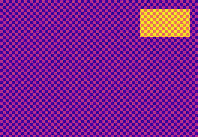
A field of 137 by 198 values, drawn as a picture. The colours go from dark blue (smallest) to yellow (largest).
In the top right lies a patch that is higher than the rest. Neither half mirrors the other. The top right is the ninth with the highest average. On average the colour sits 30% of the way up the scale.
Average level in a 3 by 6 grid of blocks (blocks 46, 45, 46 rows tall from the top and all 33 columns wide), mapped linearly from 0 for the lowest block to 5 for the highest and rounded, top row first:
000055
000000
000000
